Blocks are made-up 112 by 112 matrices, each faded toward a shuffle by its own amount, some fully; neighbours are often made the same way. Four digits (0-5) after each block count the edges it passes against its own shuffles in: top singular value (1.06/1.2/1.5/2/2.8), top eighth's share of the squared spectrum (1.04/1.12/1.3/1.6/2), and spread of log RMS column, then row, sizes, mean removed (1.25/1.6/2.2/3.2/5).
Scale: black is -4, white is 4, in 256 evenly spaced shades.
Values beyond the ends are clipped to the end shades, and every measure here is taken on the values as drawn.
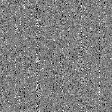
2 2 3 0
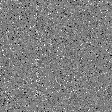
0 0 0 0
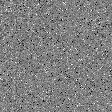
0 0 0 0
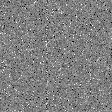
1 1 1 0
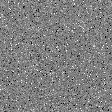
0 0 0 0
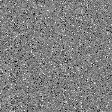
0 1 2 0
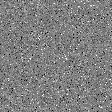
0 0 0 0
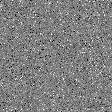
0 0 0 0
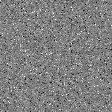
0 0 0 0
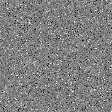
1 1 1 0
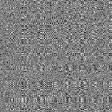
5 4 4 3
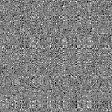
5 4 2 3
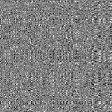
5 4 3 3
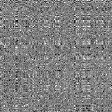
5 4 3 3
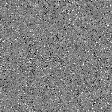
3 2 0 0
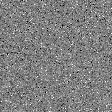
2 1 0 0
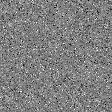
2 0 0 0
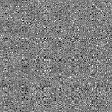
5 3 2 2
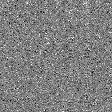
3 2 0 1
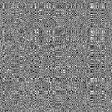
5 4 3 3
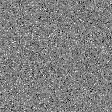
2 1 0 0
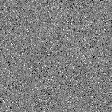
3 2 1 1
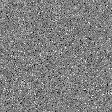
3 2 0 0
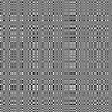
5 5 5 5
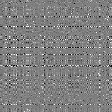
5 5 3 4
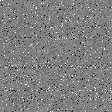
4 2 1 2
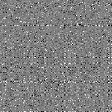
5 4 2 3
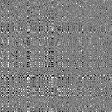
5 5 3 3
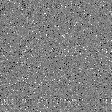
3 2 1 1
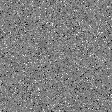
1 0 0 0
